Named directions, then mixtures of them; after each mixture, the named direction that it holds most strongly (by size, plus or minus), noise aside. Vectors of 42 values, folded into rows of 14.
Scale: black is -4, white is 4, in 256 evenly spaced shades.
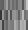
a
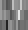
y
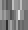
y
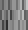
a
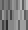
a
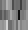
y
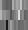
y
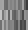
a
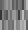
a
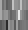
y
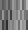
a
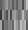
a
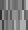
a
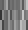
a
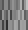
a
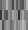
a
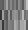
a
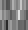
y
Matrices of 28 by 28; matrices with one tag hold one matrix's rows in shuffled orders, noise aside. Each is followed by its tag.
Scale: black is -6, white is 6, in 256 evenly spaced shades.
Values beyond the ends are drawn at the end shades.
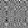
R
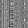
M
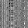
M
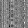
M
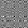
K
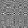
K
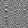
R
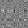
K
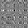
K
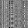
M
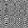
R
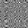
R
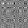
K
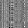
M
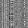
M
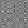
K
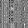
M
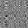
R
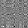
K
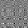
K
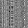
M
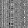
M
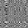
R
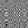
R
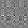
K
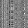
M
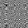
R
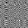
R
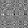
K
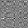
K
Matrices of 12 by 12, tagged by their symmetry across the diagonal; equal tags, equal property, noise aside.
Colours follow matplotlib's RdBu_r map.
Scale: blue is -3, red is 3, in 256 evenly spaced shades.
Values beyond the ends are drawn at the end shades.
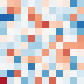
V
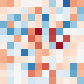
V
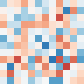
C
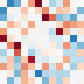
C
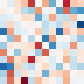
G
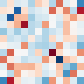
C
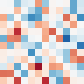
G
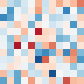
V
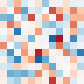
G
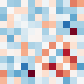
C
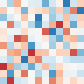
G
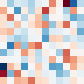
G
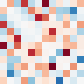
C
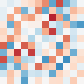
C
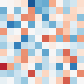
V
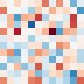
V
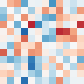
G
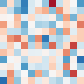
V
